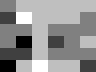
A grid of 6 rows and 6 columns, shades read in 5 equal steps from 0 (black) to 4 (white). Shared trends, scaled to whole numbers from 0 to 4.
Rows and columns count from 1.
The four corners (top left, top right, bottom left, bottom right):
2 3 0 1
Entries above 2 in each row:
5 4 1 2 1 4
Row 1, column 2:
3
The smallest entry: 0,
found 2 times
